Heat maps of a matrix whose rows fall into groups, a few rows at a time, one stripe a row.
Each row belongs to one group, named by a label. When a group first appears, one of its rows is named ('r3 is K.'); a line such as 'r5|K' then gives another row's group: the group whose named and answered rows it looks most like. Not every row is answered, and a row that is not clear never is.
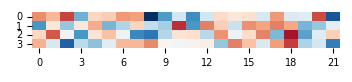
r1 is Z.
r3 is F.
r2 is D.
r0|D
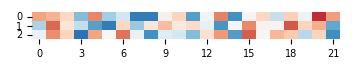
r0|D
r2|D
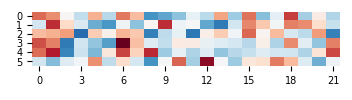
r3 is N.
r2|D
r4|N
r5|Z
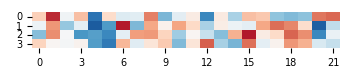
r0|N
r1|F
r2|F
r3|F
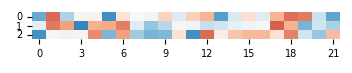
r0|F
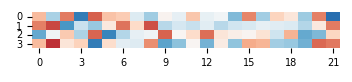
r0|D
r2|Z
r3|N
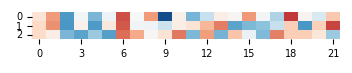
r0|N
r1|N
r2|F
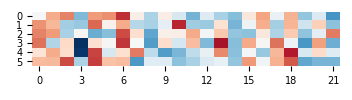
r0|D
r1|D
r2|N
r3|D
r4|D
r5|D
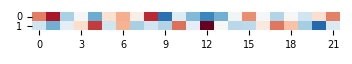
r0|N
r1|Z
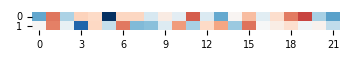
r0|F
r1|D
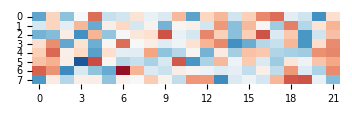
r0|Z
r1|N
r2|Z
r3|N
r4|N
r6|N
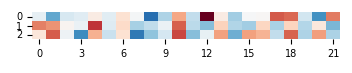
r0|Z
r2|D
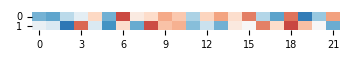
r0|Z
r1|F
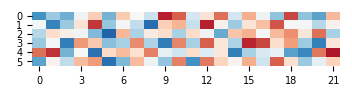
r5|Z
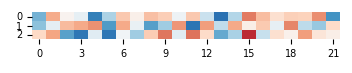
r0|F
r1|Z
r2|F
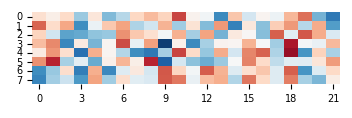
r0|F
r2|F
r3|N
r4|D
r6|Z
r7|Z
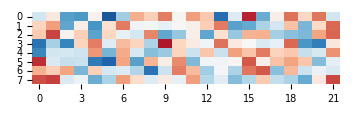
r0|F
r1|N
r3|Z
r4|Z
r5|F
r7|N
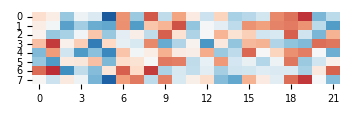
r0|F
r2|Z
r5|Z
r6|N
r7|F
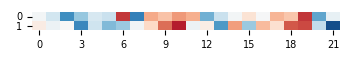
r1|F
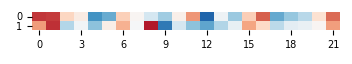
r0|N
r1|N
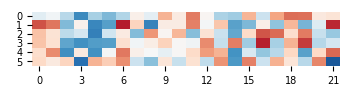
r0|F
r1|N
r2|F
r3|F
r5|D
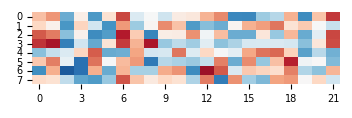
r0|N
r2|N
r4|Z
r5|D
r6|Z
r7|F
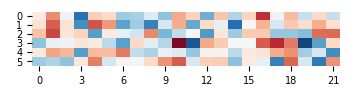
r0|D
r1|D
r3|Z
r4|D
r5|Z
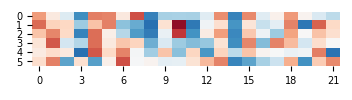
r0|D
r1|D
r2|D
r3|D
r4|D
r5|N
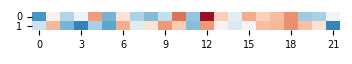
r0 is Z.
